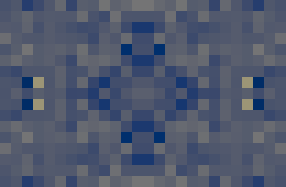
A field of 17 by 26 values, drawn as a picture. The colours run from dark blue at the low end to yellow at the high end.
It mirrors both left to right and top to bottom. The distribution is heavy-tailed on both sides. On average the colour sits 30% of the way up the scale. Fine speckle covers the field. No single row or column stands out from its neighbours.
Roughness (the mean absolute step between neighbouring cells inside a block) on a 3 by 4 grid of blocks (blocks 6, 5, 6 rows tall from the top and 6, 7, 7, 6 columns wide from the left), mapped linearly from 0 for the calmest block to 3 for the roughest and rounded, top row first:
0 2 2 0
3 2 2 3
0 2 2 0
